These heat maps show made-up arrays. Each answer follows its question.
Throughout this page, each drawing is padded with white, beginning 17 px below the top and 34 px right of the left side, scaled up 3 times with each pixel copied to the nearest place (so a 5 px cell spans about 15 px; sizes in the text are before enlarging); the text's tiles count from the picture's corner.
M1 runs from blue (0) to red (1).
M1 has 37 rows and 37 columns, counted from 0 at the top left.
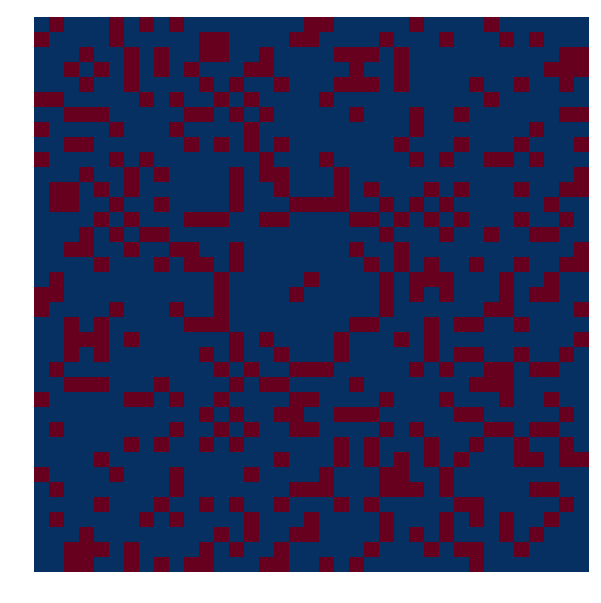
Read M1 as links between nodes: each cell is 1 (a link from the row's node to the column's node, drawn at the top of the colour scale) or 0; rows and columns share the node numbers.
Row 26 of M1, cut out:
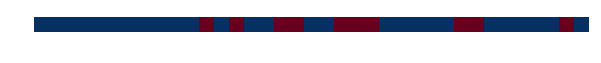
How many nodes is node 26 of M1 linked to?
10
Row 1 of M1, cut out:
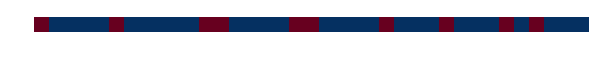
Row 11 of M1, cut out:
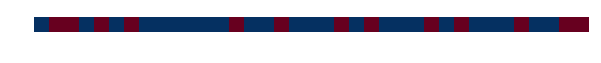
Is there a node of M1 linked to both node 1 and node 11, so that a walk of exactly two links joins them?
no
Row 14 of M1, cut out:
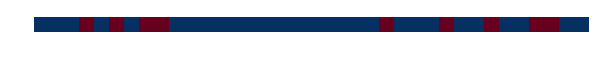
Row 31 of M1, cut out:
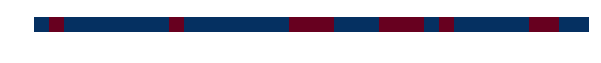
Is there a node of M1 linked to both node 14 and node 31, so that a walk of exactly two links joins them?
yes
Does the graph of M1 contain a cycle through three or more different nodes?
yes
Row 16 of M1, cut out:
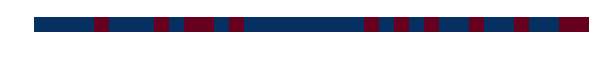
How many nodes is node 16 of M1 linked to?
12
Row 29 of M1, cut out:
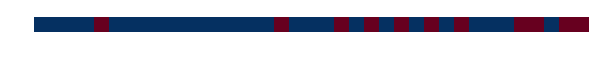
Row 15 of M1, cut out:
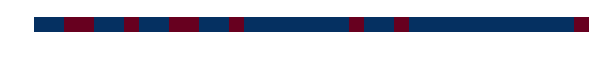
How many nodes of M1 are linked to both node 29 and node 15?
2
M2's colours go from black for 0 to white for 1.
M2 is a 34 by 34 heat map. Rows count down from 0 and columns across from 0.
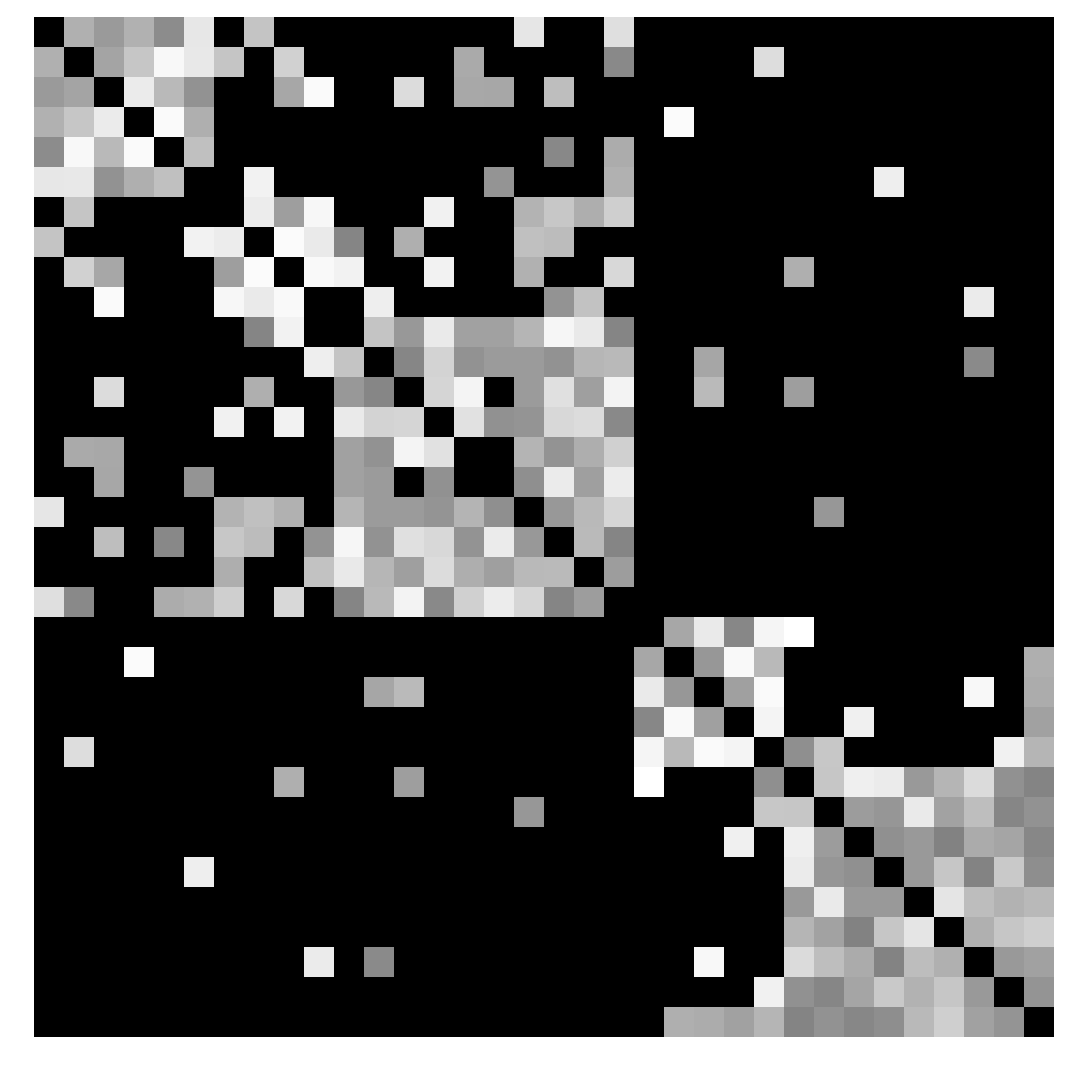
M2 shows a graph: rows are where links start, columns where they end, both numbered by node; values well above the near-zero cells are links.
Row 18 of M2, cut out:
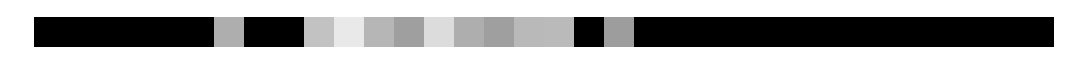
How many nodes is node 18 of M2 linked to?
11
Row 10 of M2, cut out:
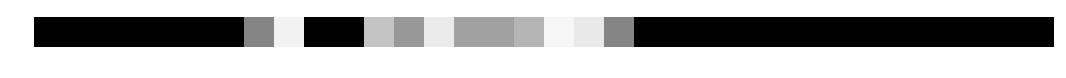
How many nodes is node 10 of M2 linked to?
11
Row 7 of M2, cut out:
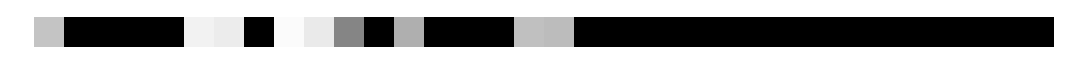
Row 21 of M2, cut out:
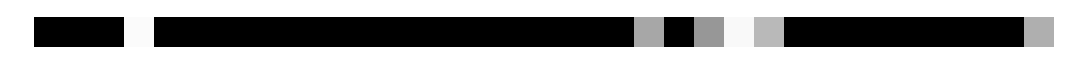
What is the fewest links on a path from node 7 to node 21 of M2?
3
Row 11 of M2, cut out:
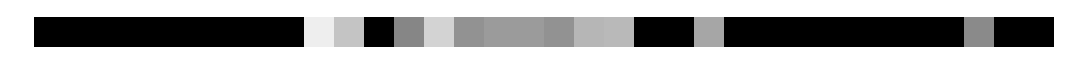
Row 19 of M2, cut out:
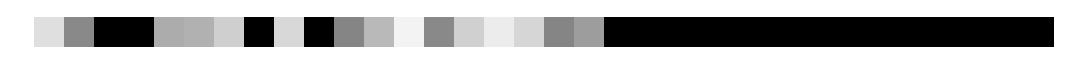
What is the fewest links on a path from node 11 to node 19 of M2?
1
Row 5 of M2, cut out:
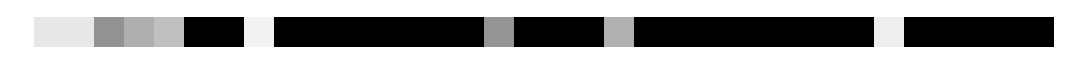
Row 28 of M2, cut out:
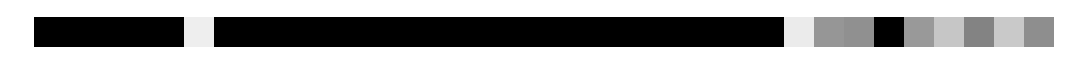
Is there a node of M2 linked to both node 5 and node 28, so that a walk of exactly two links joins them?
no
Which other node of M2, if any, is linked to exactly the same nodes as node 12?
none
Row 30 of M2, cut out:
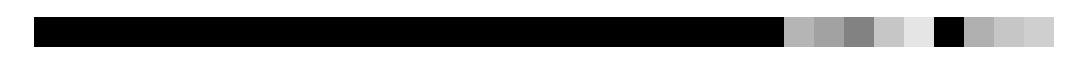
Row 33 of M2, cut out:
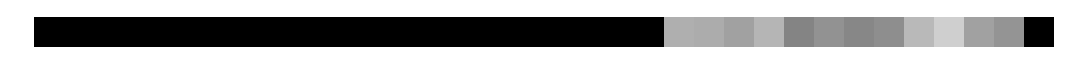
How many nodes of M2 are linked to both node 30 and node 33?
7
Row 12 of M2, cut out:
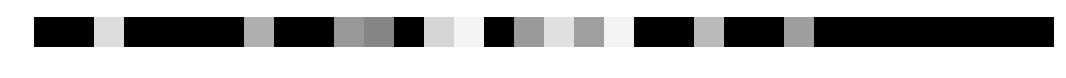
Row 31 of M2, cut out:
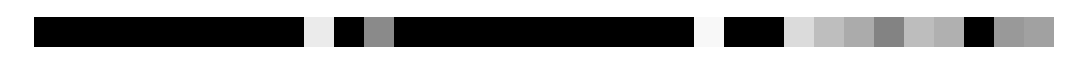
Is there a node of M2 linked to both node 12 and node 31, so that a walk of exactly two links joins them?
yes
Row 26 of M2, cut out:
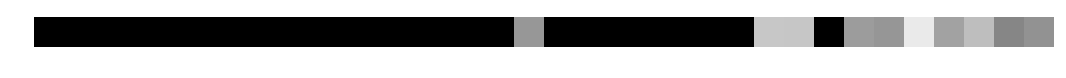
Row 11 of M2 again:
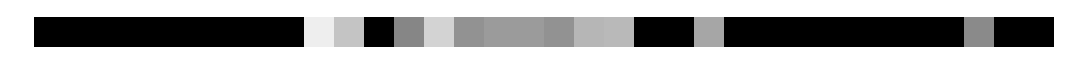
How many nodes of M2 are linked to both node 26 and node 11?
2
